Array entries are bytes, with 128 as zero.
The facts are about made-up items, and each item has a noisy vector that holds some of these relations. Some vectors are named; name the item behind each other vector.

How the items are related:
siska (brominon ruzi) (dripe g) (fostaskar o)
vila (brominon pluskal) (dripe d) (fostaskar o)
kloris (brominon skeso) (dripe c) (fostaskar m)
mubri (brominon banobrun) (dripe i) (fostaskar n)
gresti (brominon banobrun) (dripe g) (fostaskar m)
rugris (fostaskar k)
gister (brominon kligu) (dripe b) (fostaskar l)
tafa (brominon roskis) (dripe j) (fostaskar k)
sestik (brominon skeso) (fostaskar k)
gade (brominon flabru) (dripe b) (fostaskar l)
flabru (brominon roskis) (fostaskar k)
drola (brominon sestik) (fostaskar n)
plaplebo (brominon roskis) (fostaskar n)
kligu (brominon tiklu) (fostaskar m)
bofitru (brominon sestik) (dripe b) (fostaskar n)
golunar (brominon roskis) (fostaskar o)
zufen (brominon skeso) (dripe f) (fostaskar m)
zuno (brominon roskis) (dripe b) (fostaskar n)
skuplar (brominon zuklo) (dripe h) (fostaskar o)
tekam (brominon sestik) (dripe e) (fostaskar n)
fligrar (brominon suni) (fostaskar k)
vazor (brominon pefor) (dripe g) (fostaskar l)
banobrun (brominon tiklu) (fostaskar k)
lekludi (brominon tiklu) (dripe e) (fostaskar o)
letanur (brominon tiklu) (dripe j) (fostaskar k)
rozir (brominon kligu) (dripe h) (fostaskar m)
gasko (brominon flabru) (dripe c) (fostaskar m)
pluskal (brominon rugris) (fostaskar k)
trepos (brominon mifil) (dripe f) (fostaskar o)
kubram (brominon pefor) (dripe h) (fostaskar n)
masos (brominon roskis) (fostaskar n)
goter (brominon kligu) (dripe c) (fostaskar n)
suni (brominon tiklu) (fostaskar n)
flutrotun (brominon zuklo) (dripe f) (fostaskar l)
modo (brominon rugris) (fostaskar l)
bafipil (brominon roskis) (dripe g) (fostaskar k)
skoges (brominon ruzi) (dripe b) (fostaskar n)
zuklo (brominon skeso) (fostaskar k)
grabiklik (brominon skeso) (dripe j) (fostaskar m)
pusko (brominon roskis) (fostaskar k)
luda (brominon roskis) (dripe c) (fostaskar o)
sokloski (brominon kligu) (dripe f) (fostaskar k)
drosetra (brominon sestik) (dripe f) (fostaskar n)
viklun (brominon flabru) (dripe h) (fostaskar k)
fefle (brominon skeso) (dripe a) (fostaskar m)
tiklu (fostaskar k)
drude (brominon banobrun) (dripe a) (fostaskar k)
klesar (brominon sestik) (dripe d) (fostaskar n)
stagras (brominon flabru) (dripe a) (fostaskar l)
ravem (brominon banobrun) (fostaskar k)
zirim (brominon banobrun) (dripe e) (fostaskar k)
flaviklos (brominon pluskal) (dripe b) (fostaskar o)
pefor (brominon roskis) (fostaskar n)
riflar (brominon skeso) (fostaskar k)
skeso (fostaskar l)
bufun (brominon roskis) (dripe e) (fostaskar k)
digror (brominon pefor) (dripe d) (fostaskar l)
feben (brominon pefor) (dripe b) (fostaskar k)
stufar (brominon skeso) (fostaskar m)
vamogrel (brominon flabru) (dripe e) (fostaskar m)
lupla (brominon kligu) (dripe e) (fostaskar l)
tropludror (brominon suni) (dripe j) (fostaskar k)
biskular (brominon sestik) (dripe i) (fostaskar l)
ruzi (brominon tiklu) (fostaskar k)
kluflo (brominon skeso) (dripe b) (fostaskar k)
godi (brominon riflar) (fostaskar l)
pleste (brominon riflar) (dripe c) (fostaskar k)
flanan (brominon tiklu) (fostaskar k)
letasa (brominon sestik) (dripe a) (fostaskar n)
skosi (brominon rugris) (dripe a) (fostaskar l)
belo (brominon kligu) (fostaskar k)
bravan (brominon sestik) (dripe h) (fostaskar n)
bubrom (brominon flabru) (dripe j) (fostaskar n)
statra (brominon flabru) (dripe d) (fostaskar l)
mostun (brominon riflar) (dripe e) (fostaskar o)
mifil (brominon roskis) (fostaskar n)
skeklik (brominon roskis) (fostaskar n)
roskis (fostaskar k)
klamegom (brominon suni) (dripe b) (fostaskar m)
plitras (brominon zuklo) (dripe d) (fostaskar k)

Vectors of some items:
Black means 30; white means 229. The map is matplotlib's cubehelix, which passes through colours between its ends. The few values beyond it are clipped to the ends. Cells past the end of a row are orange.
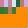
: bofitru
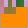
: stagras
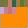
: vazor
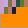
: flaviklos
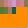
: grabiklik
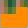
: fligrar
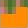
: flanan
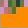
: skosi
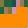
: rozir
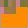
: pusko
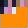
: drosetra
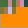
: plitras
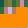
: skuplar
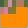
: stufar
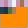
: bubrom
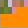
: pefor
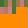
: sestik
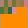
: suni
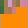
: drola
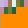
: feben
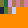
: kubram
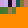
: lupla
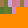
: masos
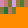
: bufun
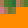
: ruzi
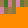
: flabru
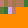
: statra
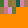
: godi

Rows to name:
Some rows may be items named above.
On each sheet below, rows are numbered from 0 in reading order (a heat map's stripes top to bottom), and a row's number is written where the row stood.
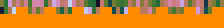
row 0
kubram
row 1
letasa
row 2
tafa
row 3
siska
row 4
mubri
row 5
modo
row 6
vamogrel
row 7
drude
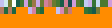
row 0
gade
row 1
kloris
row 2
bafipil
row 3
skoges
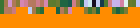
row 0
drola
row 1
luda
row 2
rozir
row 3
gister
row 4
zuno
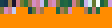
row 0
trepos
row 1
tekam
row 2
rozir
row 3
gade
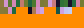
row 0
mostun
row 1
bravan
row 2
flutrotun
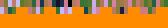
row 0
gasko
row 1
vila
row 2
zufen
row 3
klesar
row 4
goter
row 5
kligu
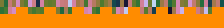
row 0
viklun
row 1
zirim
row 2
tafa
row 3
fefle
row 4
trepos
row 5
kluflo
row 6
bravan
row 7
vila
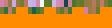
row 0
bufun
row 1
zuno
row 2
lekludi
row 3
golunar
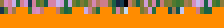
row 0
tekam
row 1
biskular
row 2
klamegom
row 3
pleste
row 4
sokloski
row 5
mostun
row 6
mubri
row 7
klamegom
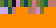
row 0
gresti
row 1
skeso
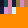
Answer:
drosetra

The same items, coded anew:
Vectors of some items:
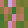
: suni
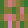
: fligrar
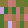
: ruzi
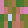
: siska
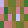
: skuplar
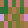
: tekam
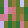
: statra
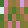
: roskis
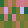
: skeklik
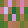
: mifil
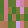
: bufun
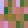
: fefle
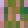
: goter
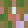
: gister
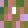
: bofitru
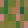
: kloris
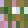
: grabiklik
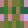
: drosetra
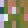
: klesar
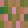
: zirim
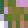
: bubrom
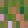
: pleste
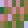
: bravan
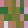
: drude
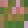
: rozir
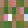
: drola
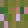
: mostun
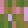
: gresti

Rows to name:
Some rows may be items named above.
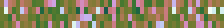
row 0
vazor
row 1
luda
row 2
feben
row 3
plitras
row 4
goter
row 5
flaviklos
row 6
vazor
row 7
grabiklik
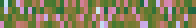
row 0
viklun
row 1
godi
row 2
tekam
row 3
kluflo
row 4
modo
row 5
stagras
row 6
flutrotun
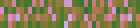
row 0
godi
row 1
modo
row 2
skeso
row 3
tekam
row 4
godi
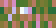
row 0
biskular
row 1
sokloski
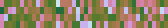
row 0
vila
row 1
suni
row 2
letasa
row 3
tafa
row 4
skoges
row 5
mubri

